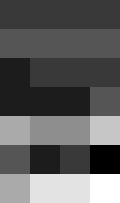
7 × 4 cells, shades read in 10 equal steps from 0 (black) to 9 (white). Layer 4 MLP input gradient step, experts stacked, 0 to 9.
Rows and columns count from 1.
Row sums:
8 12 7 6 23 6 31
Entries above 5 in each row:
0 0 0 0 2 0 4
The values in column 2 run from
1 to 8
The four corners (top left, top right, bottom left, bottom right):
2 2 6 9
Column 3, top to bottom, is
2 3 2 1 5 2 8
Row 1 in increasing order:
2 2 2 2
